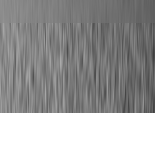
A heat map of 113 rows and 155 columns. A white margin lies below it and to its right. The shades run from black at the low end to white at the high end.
On average the colour sits 50% of the way up the scale. Values rise toward the left. A horizontal seam about 20% of the way down splits the table, and the top part is calmer. The grain runs up and down.
